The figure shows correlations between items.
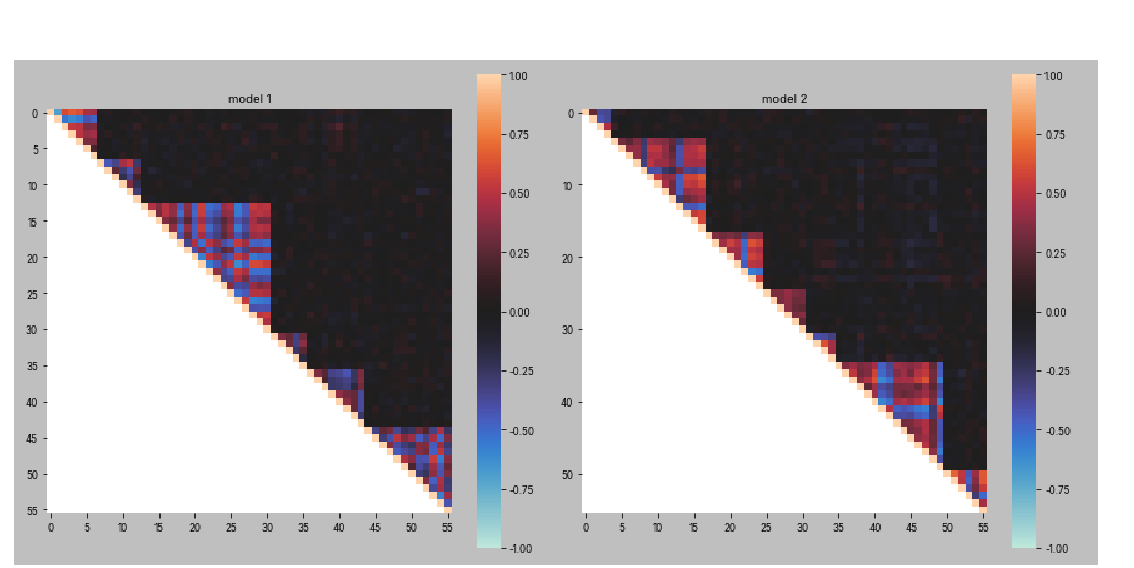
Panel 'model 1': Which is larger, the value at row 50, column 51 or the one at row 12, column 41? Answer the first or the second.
the second
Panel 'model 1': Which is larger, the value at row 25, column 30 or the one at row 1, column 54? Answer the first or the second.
the first
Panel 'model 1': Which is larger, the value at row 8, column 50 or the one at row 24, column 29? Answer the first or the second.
the second
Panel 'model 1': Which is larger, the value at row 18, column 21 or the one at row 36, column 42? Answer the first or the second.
the second
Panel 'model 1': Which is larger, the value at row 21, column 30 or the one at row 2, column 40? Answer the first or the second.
the first
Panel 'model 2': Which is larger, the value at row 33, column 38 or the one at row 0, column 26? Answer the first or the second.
the second
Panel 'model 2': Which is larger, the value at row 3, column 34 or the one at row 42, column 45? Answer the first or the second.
the first
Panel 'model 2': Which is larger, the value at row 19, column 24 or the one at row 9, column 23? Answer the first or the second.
the first
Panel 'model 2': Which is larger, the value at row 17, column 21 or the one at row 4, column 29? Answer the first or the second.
the first
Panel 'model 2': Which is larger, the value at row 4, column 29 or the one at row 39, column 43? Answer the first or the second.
the second
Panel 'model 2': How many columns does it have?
56
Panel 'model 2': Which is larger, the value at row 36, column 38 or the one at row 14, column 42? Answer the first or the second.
the first
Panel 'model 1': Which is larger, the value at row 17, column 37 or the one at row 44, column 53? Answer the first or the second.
the first
